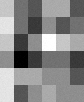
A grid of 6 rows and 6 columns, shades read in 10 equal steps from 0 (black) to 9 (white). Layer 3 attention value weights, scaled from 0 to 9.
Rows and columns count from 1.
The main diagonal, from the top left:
7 4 5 4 5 5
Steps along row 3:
down up up down down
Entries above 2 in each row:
6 5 5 3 6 6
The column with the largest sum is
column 1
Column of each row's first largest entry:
1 1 4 1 1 1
